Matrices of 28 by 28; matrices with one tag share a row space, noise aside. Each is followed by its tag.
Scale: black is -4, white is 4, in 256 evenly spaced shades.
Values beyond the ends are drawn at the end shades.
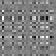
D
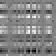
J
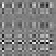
D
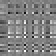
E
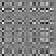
D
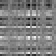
J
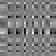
E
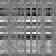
J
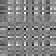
E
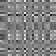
E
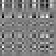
D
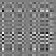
D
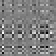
D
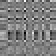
E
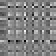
E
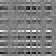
J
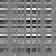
J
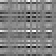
J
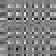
E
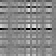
J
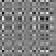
D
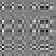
D
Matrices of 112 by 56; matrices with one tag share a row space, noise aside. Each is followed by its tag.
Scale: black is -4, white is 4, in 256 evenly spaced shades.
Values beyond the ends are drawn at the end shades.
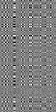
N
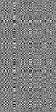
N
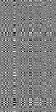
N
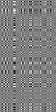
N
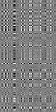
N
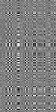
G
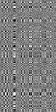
N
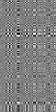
G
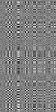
G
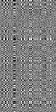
N
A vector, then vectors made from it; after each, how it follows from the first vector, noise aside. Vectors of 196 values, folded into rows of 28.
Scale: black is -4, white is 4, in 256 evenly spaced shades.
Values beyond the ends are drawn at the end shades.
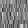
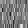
copied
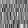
copied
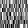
scaled up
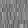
shrunk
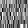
scaled up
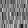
negated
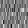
wrapped around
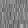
shrunk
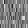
wrapped around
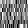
scaled up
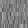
shrunk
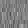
shrunk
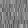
shrunk
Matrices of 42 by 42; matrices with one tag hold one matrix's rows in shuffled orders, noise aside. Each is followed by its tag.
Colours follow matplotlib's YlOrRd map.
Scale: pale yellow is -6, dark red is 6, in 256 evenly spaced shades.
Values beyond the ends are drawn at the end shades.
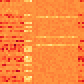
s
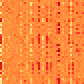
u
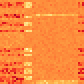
s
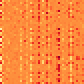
u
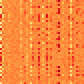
u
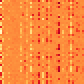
u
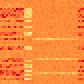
s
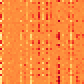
u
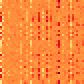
u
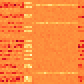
s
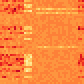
s
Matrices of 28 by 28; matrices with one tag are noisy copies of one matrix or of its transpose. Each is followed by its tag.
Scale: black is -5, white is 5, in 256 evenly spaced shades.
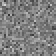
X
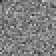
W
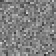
W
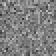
X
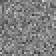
W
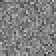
W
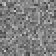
X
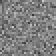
W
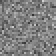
W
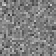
X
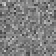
X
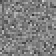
W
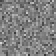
W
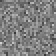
W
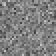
X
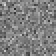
X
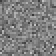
W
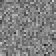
W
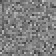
W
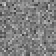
X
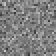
X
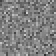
W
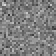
X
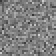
W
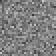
W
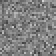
W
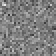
X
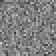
W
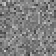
X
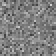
X
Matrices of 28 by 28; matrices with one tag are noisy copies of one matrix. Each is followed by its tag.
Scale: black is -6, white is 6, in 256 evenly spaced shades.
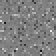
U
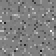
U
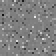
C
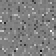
U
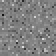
C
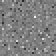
C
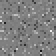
U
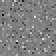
C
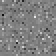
C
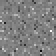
U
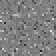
U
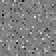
C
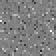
U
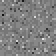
C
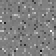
U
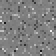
U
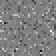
U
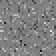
U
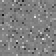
C
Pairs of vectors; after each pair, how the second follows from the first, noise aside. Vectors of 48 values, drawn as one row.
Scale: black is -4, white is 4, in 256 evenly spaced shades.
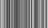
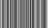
sign-scrambled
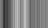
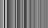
sign-scrambled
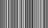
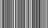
wrapped around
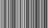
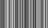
wrapped around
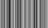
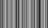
wrapped around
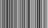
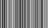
wrapped around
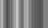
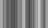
wrapped around
